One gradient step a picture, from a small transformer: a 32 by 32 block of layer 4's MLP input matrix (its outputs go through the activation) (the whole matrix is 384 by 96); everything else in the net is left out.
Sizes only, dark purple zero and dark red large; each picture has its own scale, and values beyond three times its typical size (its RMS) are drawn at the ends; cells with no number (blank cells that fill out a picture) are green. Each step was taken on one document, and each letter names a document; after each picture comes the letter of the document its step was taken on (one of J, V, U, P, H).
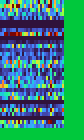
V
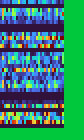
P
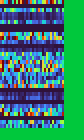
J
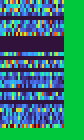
V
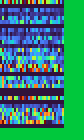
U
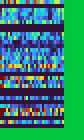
U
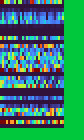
U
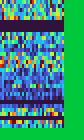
J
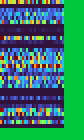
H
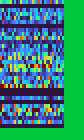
H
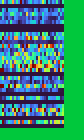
H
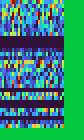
V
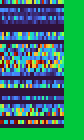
J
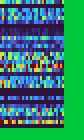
U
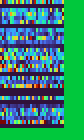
H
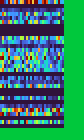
H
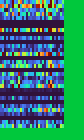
V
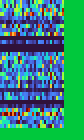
V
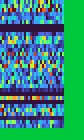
J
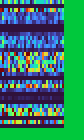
P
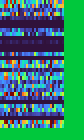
V
